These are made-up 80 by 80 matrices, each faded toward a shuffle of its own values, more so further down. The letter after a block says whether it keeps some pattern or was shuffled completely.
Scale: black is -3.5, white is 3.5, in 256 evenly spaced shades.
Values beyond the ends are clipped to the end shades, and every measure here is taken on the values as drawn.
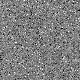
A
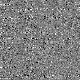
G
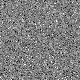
A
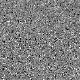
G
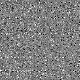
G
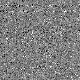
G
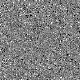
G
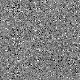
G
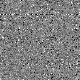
G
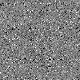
G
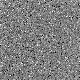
A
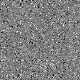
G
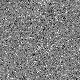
A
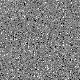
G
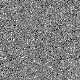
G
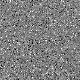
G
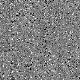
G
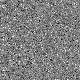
A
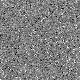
A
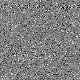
G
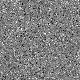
A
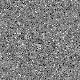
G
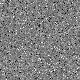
A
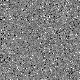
G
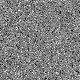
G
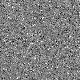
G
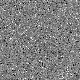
A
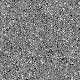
A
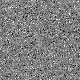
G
